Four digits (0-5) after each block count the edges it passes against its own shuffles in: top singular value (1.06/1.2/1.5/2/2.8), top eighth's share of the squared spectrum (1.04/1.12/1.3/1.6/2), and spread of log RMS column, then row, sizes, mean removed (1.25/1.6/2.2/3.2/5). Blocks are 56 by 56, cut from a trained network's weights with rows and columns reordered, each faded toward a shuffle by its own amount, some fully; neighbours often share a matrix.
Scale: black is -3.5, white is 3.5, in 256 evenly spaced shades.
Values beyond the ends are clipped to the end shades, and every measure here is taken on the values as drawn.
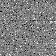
1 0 0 0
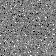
0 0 0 0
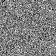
0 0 0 0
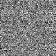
3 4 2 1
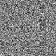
3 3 1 1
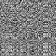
4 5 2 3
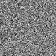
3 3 0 0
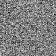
2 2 0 0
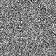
2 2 0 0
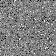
0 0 0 0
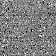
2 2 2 0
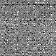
2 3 2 2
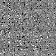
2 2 2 0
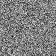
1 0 0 0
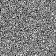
1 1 0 0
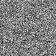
1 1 0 0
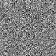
3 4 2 1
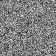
0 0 0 0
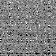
3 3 2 1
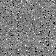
2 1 1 0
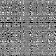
3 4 3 2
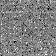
1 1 1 0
